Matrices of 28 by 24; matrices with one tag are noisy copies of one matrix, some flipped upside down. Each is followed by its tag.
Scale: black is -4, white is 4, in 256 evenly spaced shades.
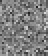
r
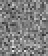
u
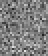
u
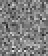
u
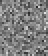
r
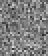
u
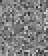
r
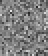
r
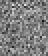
u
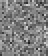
r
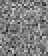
u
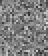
r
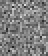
u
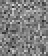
u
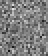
u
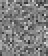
r
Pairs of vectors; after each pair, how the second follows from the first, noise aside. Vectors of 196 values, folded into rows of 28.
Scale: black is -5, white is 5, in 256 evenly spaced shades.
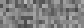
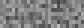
reversed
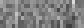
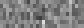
wrapped around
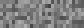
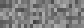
reversed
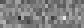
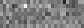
wrapped around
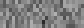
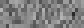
wrapped around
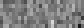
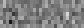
wrapped around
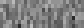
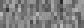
wrapped around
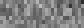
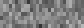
wrapped around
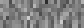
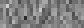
wrapped around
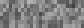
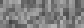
reversed
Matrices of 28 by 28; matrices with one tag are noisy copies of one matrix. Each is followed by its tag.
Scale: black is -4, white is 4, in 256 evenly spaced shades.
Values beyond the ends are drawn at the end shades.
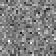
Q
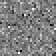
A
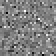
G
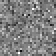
A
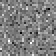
Q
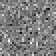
Q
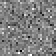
A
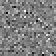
G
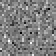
Q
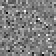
G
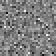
G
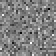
Q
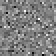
G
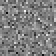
G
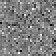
A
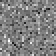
Q
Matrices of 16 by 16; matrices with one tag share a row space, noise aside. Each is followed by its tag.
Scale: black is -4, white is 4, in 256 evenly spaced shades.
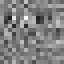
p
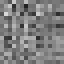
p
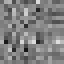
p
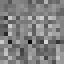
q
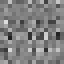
q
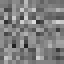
p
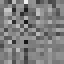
p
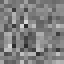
p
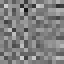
p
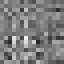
p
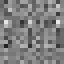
q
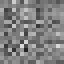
p
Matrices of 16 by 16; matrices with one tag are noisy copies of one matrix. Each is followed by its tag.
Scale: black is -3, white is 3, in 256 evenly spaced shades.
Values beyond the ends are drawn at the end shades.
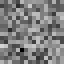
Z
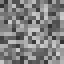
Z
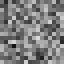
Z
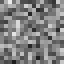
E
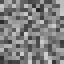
E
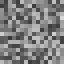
Z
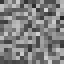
E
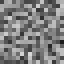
E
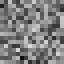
Z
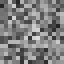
Z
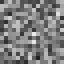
E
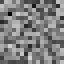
E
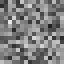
Z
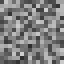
E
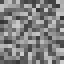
E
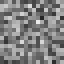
E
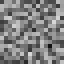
E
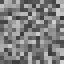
E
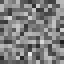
E
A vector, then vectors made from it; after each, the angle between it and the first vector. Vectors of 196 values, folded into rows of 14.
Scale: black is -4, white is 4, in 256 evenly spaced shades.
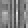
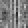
nearly opposite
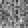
partly opposed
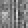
nearly parallel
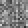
partly aligned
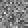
orthogonal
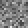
orthogonal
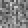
partly opposed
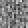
partly aligned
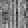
nearly opposite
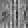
nearly opposite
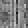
nearly opposite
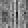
nearly opposite
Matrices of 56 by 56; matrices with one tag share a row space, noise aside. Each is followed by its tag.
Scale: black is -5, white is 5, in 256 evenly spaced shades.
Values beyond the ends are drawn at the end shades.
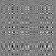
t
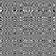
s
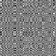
s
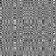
s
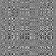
t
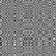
s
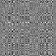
t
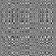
t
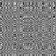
s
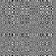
t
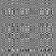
t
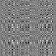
t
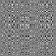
t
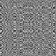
s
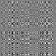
t
